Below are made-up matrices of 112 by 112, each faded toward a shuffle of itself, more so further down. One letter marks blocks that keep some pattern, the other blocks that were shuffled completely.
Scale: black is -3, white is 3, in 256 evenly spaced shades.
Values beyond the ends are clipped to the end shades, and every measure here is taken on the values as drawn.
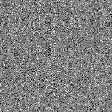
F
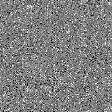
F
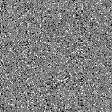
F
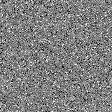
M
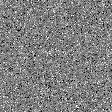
M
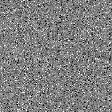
F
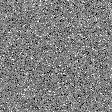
M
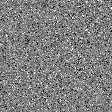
M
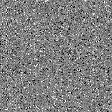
F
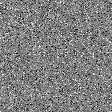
M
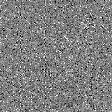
F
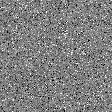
M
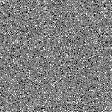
F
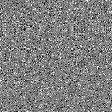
F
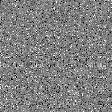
F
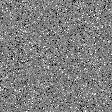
M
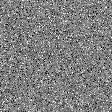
M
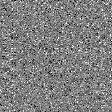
F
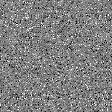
F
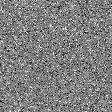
M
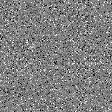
F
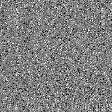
F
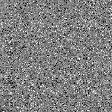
F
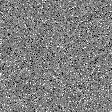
M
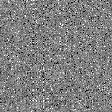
F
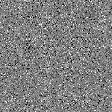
F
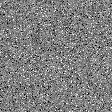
M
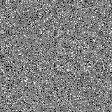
F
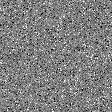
M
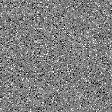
F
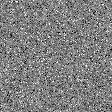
M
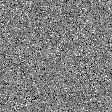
M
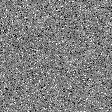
M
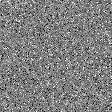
M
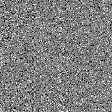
F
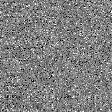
F
